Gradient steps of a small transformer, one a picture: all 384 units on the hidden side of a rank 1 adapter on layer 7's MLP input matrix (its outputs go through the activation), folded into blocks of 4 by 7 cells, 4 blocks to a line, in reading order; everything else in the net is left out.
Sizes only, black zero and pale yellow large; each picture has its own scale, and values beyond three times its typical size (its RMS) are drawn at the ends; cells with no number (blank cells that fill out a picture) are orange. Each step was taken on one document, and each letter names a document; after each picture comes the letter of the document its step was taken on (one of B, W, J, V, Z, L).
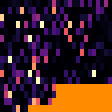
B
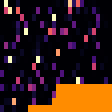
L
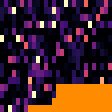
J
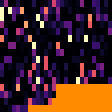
B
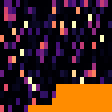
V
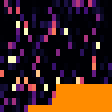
L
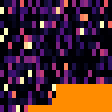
J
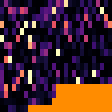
B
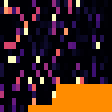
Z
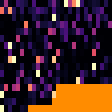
Z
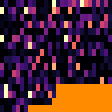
J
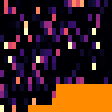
L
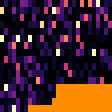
J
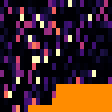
B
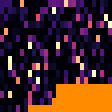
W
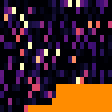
V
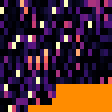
J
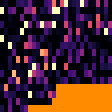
J
